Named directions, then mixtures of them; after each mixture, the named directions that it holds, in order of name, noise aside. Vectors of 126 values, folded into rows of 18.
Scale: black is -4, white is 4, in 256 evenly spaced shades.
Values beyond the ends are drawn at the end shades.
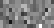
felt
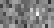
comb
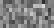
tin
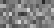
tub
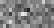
felt, tub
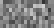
tin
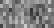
comb, tin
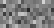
tub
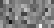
felt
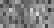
comb, tin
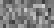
tin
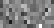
felt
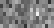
comb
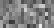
felt, tin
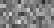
tub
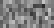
tin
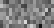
felt, tub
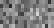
comb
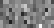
felt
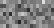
tub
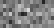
felt, tub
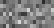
tub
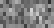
comb, tin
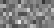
tub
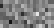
comb, felt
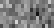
comb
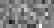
felt, tin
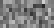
tin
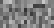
tin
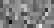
felt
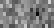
comb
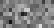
felt, tub
